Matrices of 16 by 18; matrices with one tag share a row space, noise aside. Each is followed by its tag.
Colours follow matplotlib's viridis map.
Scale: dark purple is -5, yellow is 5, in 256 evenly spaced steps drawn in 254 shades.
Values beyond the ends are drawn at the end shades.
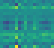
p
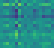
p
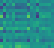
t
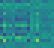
t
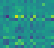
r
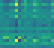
p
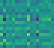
t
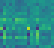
t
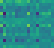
t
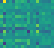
t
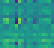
p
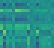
t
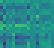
t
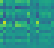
t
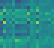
t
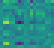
r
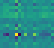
p
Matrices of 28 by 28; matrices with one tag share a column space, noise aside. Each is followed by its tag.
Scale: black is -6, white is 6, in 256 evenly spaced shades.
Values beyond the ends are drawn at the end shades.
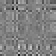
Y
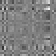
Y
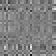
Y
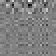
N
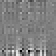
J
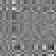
Y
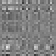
Y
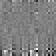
J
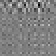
N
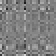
Y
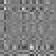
Y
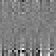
J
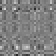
Y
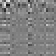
N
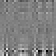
J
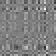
Y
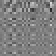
N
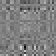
Y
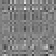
Y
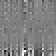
J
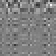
N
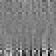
J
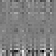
J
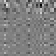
N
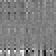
J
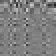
N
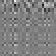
N
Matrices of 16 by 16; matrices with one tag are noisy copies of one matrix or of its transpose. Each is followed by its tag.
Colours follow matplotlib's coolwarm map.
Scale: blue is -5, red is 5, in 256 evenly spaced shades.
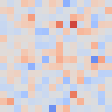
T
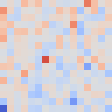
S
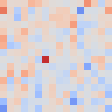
S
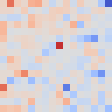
S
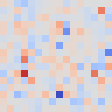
T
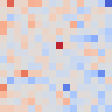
S
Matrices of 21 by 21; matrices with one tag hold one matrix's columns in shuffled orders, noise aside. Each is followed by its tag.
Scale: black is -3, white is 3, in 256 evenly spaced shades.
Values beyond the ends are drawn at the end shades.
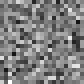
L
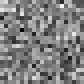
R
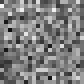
R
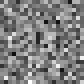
L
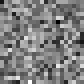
L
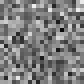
R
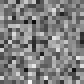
L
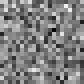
R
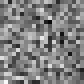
L
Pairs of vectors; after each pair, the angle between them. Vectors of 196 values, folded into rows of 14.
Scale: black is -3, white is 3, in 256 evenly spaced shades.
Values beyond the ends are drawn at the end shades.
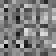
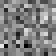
nearly parallel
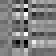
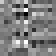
nearly opposite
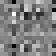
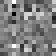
nearly opposite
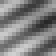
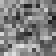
partly aligned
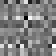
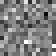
partly aligned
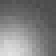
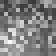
partly aligned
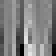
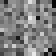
partly aligned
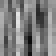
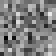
partly aligned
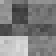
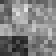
nearly opposite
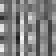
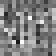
partly aligned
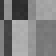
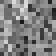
partly opposed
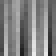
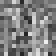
partly aligned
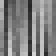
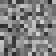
orthogonal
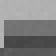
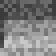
nearly opposite
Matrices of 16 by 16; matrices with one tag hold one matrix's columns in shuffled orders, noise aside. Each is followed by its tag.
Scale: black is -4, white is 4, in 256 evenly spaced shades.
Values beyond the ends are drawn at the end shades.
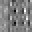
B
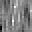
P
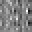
B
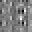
B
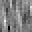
P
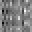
B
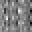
B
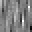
P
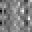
B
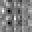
B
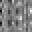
B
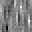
P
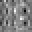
B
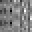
B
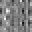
B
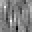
P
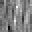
P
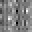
B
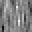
P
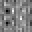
B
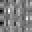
B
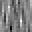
P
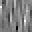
P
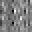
B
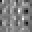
B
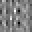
B
